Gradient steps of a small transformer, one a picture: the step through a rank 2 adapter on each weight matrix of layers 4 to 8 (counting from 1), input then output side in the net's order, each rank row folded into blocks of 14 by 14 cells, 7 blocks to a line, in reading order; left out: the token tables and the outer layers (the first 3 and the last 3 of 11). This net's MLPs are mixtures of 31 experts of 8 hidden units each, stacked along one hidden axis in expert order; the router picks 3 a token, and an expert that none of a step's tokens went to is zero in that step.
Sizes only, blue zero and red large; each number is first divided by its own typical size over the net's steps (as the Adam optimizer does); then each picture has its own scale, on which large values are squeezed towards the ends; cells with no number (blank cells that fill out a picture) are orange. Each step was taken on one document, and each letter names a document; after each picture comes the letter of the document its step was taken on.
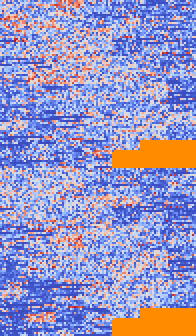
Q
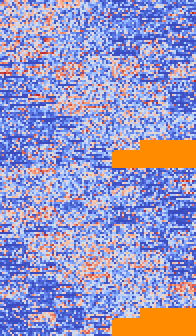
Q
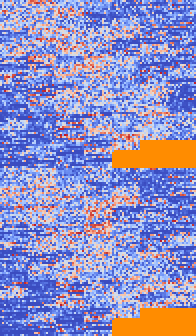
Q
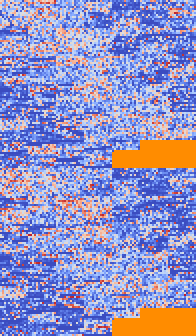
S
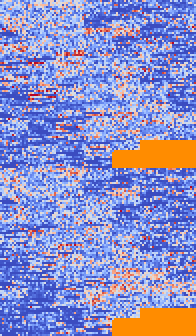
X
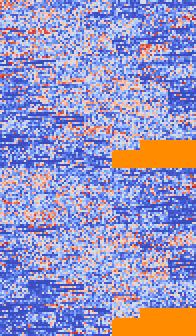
Q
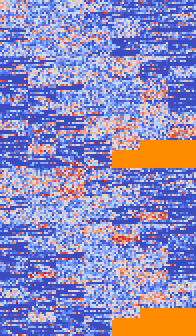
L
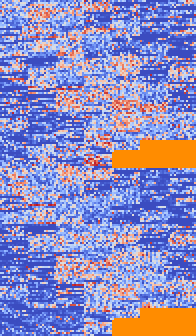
S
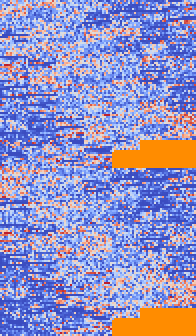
S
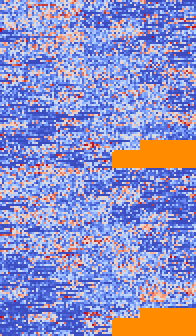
X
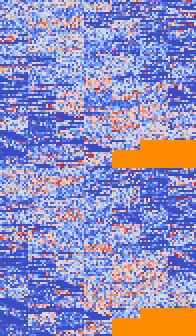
S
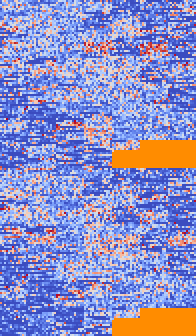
X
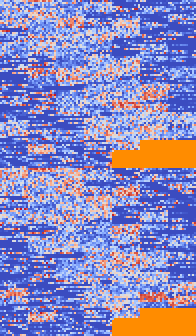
L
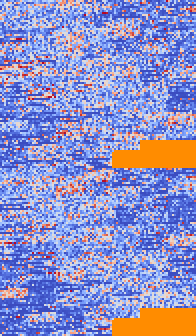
X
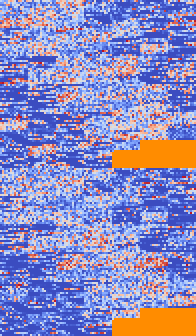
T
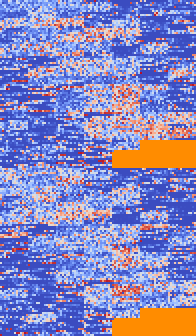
T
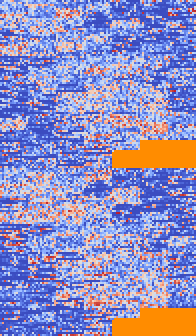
S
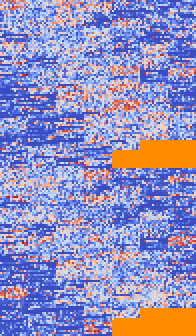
S
